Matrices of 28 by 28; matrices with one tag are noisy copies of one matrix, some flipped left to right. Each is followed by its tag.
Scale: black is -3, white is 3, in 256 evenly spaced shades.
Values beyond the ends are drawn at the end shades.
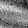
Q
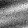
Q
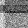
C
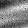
Q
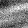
Q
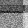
C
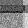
C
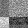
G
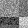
G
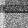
C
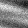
Q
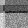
C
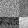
G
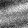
Q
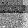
C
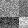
G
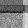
C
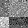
G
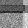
C
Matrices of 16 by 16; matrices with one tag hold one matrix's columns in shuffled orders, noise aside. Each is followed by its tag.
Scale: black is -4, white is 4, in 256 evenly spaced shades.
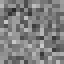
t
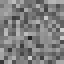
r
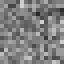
t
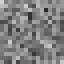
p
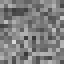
t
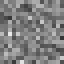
r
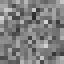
p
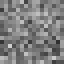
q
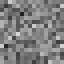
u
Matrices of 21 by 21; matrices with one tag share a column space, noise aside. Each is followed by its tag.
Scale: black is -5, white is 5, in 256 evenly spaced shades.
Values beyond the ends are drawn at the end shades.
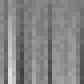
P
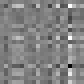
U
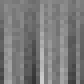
P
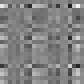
U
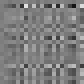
U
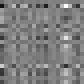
U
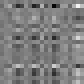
U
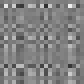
U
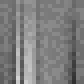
P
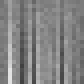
P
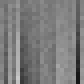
P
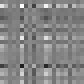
U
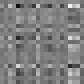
U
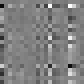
U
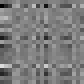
U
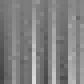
P
